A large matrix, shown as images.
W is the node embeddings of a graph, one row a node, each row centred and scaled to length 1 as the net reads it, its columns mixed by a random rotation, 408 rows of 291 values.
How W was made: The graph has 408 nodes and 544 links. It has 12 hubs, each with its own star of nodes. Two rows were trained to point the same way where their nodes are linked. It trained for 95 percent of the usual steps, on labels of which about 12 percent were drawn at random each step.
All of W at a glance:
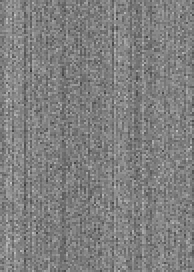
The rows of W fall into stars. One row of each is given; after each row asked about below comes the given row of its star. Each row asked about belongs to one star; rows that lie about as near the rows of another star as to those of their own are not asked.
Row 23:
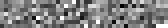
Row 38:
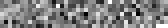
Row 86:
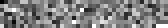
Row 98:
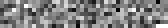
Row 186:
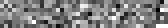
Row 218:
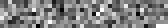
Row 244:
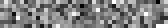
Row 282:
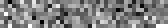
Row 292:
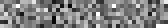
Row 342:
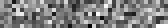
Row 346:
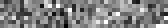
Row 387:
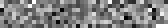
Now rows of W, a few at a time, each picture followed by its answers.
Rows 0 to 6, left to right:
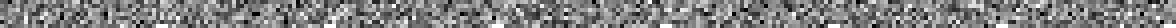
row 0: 98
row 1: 38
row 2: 218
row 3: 186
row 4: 98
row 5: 218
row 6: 98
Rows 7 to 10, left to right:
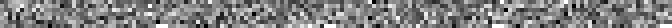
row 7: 282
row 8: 38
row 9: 292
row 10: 292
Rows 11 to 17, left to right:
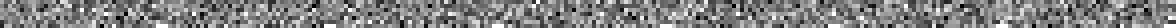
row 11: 23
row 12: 23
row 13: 282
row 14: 387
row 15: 292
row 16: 342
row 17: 292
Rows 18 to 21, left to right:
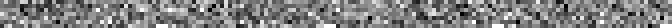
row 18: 244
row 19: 86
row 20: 342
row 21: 218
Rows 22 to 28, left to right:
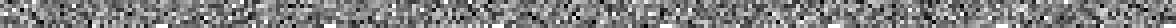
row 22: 282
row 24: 38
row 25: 218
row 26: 244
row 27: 342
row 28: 342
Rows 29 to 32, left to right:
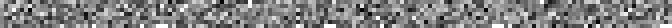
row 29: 282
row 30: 186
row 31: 98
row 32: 244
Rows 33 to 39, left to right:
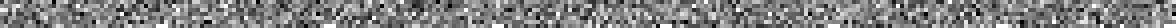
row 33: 38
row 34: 98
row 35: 23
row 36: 23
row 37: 218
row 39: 86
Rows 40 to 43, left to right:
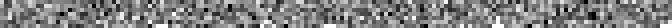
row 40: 98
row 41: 218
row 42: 218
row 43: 342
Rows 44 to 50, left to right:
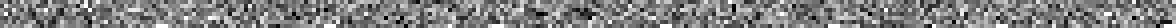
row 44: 282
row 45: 292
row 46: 342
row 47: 98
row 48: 342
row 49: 244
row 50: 98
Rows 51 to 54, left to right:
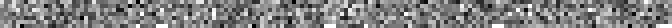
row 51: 23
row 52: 23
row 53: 282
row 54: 282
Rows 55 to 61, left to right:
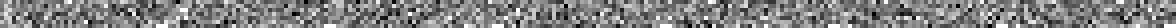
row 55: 38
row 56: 86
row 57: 244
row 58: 218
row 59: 86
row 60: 218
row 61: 244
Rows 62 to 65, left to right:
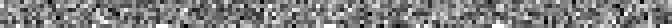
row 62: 86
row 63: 86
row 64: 186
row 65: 244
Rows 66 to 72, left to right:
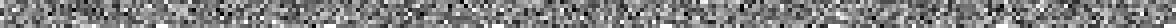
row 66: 86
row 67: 86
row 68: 244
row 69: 98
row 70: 98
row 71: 292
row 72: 218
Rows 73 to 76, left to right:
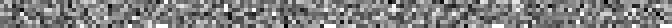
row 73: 244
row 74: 38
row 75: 38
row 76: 23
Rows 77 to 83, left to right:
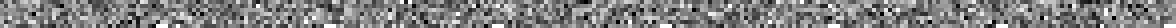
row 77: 186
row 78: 218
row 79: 98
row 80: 38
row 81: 346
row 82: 98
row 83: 342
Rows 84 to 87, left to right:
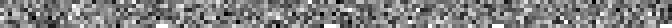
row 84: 186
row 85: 23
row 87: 292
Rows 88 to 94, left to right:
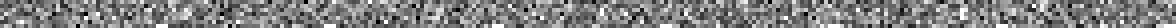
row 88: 387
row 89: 244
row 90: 23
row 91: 342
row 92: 387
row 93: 244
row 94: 282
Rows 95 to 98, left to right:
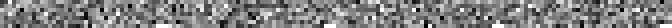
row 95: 342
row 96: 98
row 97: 342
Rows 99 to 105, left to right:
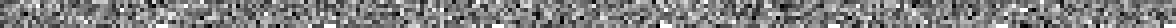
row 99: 387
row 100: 292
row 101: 23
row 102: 186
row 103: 23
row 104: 342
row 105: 86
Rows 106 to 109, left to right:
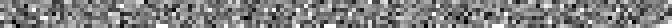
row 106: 218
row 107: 23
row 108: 387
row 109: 38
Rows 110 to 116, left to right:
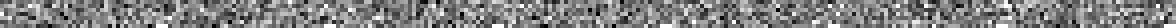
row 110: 292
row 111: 346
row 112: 23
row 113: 292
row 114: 186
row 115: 86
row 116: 186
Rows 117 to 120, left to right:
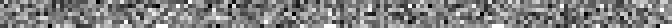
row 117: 38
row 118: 292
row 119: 98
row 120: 23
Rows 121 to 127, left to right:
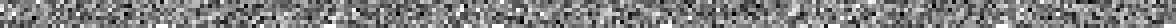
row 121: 86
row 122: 98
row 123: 244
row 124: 282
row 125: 244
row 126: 186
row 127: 342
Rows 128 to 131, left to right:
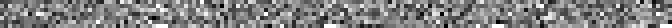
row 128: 346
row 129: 346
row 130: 292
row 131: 292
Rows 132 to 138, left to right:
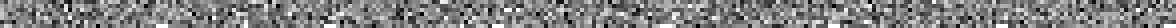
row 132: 186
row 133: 244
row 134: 38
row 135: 282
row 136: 292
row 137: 387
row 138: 98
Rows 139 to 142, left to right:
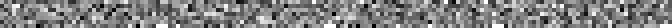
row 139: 292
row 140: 346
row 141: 38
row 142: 346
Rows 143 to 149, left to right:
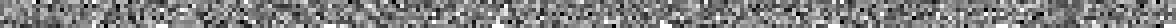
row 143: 387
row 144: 98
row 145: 218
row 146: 292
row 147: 292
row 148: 282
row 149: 186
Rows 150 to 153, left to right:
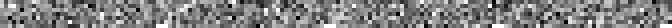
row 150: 342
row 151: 342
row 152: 292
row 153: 387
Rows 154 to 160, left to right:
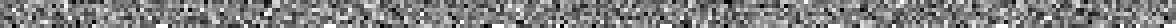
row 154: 342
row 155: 346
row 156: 186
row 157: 86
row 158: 186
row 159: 346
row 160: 23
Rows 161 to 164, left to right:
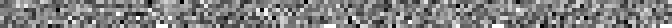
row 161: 186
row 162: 342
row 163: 86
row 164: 86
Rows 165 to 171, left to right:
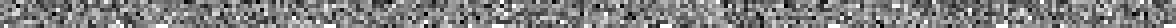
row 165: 387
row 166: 342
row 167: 346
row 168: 292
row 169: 342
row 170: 23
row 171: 218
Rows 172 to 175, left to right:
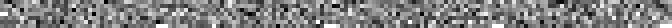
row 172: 282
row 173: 98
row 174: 282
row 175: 38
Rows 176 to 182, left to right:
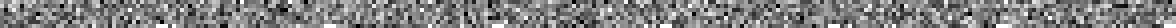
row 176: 23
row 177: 387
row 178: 38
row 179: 342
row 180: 387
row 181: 218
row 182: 186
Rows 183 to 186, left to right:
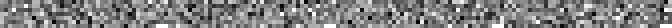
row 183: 282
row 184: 244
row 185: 387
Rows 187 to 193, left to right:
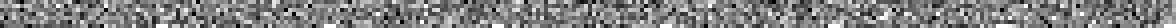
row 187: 346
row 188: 387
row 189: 186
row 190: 342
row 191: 342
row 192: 292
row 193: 292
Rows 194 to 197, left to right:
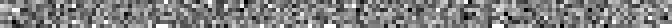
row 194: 86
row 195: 86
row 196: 346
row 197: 346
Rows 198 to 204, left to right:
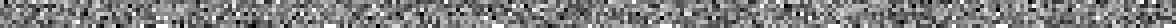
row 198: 23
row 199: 38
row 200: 38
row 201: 346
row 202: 387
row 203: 342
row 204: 346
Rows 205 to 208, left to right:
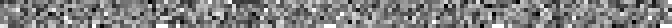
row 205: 86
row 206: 342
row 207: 218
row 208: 186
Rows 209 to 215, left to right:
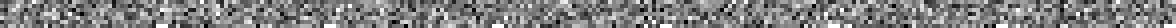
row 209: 98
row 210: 38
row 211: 342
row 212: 292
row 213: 218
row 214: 186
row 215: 38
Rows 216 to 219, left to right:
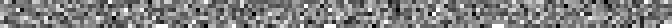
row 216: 244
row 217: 98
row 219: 23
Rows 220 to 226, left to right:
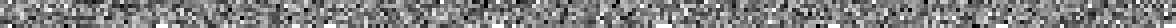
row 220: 342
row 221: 218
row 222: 292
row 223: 218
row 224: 218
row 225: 387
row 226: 346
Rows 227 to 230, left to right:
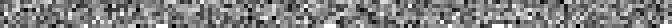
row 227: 387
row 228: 342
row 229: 98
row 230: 218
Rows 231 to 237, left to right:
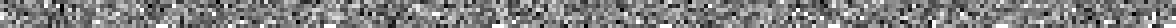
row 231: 218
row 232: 86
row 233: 186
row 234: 98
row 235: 38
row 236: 282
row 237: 292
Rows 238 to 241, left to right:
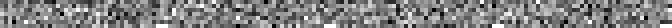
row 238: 38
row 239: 387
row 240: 292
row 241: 387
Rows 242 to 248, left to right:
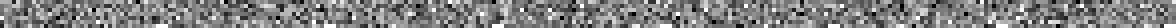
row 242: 346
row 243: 244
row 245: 244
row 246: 282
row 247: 218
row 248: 86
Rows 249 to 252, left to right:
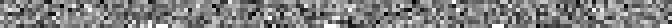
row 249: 86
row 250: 23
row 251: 86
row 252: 342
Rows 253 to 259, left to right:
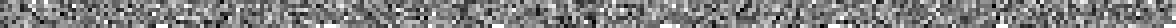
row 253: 98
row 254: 346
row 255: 86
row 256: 342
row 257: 23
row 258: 218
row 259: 387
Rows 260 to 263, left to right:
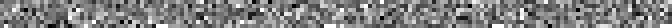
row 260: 186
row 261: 23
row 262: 387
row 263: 244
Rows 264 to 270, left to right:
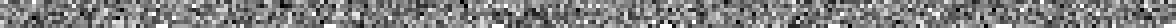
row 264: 282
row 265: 98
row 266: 244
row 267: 86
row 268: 186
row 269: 387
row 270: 282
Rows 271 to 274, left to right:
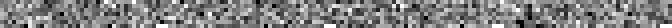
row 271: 292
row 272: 186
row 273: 86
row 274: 86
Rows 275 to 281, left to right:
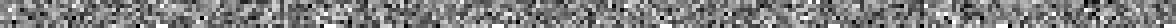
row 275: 98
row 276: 342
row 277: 86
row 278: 218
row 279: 98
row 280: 342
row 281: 23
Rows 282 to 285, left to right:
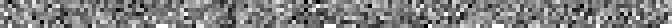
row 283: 186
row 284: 38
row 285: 23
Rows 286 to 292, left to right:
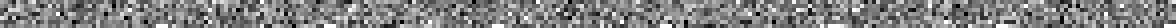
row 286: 98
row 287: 23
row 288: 186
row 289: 218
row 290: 38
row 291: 86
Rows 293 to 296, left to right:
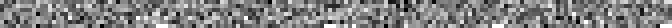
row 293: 38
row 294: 292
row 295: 38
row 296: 38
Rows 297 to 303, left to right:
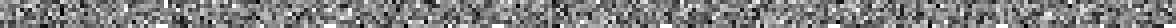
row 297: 244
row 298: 342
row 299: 186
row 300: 244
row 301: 346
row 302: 86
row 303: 186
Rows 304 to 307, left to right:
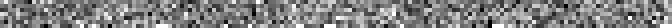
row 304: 244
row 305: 244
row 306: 98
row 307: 218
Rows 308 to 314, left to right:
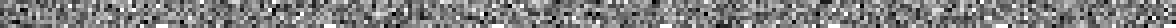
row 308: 346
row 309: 218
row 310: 346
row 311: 186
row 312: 186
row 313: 387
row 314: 346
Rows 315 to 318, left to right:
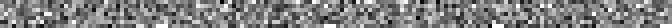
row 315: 292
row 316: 346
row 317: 23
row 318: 342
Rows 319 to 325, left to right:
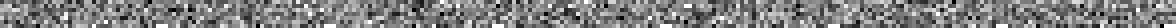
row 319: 86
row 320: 346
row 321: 292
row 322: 218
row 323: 292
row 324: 342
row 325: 23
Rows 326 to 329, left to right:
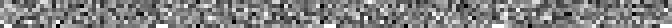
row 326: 38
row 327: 38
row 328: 342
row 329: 186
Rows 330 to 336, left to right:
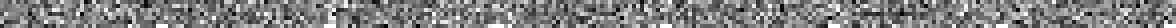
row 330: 23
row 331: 346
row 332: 346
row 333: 244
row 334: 23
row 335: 244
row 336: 186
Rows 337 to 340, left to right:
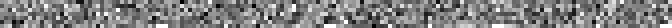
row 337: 342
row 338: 244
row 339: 86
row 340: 86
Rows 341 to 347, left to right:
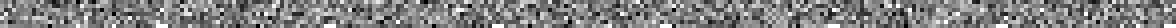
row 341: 186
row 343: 186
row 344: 186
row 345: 346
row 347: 23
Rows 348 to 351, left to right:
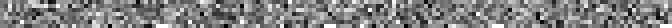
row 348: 292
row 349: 186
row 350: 98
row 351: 23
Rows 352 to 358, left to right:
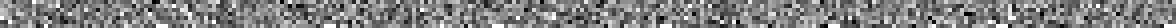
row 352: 38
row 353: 342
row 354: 218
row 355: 346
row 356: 186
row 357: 86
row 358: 186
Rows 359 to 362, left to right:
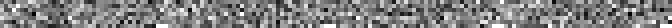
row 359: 186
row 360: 282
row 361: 218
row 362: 292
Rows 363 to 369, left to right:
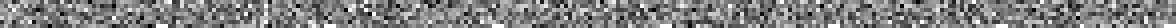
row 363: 186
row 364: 23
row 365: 186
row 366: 38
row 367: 346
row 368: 342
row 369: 387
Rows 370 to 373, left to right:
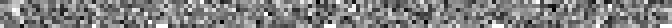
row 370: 86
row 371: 292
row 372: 282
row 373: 23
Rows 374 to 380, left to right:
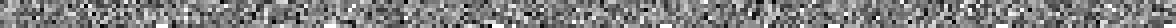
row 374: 292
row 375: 38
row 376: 186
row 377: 387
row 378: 23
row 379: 23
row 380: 282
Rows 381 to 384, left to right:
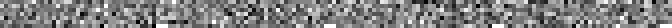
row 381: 23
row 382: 244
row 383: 23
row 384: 387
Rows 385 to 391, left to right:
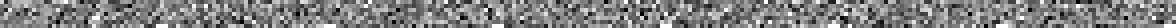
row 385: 98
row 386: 38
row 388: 38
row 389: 346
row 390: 282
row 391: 346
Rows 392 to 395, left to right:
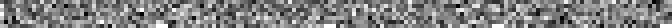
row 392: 244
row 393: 38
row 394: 387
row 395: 186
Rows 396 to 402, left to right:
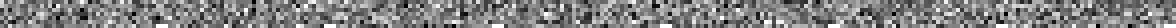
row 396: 346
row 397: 23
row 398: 292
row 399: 346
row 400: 282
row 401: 86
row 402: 292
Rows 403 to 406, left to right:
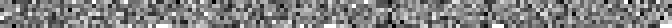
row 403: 387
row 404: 282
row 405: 186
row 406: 218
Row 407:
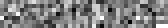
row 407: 23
